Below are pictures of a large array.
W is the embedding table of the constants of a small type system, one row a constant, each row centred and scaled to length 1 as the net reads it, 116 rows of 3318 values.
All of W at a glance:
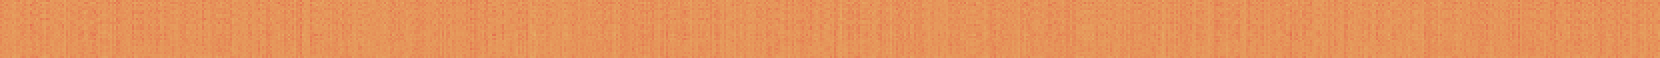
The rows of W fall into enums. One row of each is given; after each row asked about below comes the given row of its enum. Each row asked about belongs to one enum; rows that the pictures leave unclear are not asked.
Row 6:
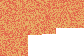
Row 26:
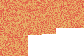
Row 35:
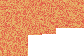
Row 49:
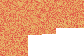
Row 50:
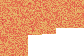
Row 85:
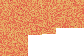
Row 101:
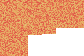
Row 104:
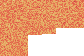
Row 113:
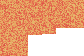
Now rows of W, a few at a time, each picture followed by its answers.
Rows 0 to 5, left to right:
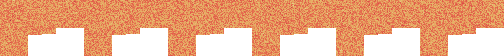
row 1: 6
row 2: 6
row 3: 85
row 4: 35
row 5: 113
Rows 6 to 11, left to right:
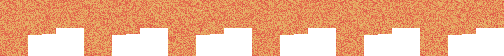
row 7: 113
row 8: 50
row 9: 6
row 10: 101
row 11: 49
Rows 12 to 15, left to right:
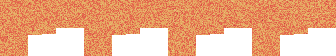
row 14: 35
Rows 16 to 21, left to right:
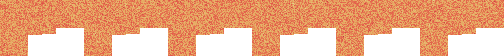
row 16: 113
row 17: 85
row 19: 85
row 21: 104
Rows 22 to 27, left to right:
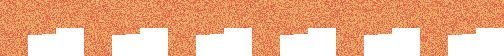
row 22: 6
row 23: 104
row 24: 26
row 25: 104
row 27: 50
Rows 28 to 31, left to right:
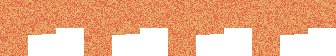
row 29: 50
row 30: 6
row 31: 35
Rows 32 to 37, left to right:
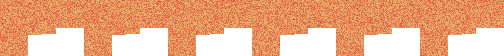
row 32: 50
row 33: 104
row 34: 6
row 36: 85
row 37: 6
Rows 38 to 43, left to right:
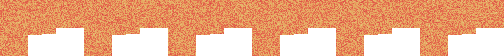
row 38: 26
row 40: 113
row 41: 6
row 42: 101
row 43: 104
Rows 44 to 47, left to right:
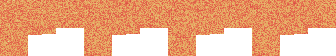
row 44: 104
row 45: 113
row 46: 26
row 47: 113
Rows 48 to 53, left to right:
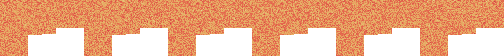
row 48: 101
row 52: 6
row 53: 104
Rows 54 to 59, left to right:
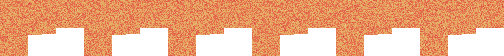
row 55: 6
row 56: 6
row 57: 50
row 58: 104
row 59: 26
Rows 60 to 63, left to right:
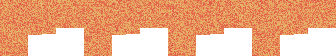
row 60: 85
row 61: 50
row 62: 113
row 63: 6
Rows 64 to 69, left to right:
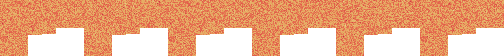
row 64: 50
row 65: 85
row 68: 104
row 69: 50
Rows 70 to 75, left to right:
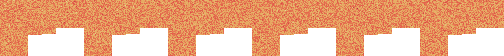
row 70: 104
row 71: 85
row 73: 50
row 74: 85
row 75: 101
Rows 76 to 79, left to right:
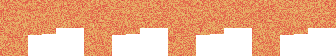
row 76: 26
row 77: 104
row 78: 50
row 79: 104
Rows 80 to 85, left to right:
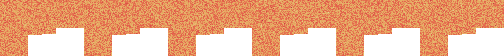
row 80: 101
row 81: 113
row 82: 6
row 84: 113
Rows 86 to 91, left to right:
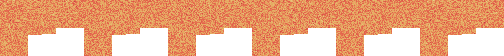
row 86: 104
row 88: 85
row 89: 49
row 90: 6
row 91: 104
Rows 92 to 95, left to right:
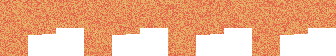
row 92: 101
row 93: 85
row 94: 113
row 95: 50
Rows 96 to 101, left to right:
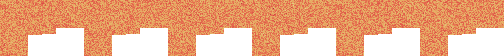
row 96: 113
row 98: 85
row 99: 85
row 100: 113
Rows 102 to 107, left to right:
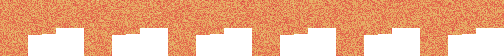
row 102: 85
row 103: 104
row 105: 85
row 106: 6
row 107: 50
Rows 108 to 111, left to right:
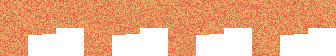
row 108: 101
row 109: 85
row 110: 50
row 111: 113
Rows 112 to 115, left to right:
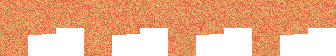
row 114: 50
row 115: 50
